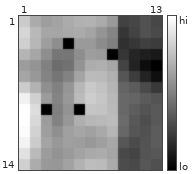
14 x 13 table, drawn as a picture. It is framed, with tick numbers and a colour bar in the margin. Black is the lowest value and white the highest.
The ninth with the highest average is the bottom left. The ninth with the lowest average is the top right. The left part is higher, up to a seam about 70% of the way across. There is an overall slope up to the left. Four lone cells stand out, each far lower than its neighbours.
